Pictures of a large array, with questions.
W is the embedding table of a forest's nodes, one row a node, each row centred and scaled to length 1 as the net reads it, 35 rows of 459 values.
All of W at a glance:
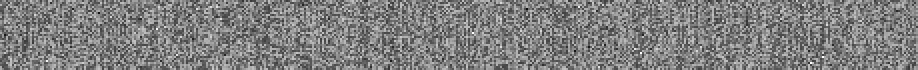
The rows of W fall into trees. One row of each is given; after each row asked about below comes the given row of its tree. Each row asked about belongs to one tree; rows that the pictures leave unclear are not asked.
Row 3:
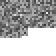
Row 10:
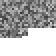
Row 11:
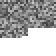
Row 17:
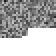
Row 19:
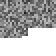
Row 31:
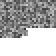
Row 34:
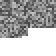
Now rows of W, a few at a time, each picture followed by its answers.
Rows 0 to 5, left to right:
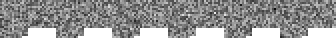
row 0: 17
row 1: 31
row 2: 34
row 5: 11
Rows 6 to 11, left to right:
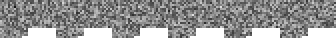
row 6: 19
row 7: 10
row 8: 19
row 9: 11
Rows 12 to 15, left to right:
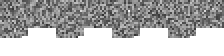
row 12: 19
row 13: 3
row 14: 17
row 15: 17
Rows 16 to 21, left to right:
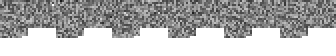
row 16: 19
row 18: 3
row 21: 19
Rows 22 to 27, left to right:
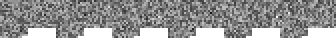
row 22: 34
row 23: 31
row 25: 31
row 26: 10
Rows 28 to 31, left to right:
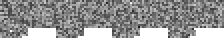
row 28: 34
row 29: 17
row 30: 3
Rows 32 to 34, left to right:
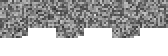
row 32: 17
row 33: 34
